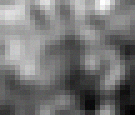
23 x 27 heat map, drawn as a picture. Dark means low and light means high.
Slope: up to the top left. Histogram: bell-shaped. Lone odd cells: none. Ninth with the lowest average: bottom right.
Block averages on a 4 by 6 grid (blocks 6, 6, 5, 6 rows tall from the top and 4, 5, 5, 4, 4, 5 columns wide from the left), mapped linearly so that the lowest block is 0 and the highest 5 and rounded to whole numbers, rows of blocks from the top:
5 4 3 4 4 3 | 4 4 2 2 3 1 | 3 4 2 1 2 2 | 1 2 2 0 1 0
